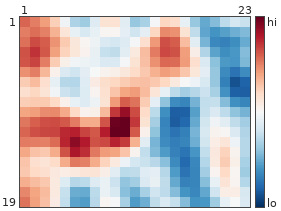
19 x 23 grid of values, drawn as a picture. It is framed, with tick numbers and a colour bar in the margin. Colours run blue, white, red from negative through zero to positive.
No row or column stands out. The middle right is the ninth with the lowest average. There are no lone odd cells. Neither half mirrors the other. There is an overall slope up to the left.
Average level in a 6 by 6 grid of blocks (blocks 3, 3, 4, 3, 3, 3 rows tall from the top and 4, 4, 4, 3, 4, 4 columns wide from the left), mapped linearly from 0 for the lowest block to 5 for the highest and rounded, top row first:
422320
422430
324210
455102
342102
311102
